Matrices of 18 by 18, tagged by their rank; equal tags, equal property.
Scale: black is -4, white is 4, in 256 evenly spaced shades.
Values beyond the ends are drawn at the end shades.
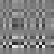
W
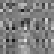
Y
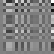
W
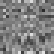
Y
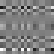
W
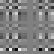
W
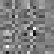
Y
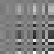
W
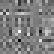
Y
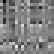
Y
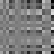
W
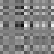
W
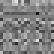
Y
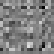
Y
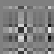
W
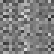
Y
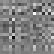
Y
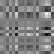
W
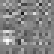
Y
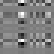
W
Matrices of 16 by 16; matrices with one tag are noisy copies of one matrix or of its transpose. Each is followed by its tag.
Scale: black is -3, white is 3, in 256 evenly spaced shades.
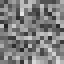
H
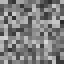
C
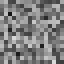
C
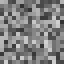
C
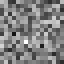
C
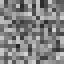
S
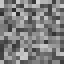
C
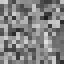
C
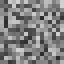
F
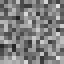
H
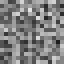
S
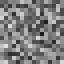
F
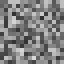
F
